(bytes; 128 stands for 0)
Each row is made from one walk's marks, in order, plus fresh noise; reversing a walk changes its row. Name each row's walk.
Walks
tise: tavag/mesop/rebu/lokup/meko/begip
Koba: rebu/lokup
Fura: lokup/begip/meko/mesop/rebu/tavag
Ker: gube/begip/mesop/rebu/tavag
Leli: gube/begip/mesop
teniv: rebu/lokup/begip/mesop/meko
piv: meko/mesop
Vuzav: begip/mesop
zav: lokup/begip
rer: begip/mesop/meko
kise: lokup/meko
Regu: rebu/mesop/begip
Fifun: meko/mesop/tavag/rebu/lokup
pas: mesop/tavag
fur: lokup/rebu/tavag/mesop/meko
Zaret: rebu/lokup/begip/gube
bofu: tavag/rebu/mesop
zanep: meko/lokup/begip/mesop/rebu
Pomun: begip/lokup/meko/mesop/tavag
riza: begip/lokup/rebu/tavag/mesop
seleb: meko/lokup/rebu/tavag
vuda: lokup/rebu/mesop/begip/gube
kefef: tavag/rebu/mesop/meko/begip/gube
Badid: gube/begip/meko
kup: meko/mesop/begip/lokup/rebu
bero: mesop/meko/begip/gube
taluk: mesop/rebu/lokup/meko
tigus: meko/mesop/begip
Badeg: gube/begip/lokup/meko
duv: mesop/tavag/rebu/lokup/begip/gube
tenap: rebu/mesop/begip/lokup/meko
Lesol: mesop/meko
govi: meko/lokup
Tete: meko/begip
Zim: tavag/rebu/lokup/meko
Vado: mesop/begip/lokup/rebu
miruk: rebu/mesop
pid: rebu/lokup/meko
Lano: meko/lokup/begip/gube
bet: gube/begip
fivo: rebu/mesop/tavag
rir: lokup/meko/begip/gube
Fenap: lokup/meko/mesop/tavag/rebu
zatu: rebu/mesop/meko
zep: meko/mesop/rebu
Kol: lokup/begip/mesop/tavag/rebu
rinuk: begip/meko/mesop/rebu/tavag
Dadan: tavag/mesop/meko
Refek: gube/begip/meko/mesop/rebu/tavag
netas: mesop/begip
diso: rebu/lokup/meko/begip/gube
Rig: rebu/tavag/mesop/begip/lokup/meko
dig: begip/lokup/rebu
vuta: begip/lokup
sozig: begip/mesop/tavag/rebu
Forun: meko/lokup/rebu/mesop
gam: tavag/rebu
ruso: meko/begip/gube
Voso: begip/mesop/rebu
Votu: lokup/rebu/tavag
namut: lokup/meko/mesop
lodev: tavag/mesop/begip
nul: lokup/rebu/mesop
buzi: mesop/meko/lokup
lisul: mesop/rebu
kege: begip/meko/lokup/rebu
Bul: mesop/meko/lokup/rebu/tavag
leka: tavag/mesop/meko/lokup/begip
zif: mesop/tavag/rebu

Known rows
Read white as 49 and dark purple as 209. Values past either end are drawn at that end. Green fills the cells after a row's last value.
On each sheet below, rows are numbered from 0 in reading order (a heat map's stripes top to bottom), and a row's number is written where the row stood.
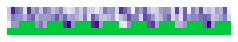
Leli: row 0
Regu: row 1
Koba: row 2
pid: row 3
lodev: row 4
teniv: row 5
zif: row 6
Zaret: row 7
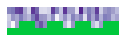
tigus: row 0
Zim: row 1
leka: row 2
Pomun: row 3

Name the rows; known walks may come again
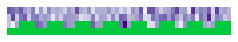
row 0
rinuk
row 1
kise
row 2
govi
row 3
namut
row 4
Zaret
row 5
sozig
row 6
leka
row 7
kege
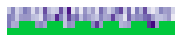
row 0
Fura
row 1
lisul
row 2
vuta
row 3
miruk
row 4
zif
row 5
pid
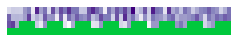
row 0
vuda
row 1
Dadan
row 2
rer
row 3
lodev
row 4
Tete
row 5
Leli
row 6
Regu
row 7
Voso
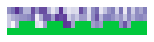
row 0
bero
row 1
netas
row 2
fur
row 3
riza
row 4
fivo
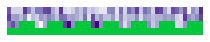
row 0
Zim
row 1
tigus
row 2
Koba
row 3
Votu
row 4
Fifun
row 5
zep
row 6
pas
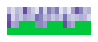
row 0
Fenap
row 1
rir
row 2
Forun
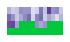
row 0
teniv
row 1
Lano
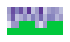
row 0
Refek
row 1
Pomun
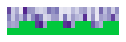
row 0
tise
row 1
diso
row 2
nul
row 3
taluk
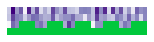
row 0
bet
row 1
Rig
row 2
gam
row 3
Badid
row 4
bofu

